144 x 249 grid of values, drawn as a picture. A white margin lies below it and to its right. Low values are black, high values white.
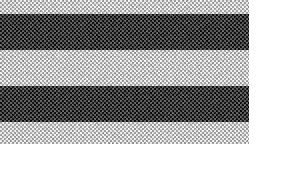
On average the colour sits 50% of the way up the scale. There is no overall slope. Horizontal stripes repeat 2 times down the table.
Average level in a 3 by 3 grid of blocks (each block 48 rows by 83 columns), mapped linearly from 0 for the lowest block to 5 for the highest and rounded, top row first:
0 0 0
5 5 5
2 2 2
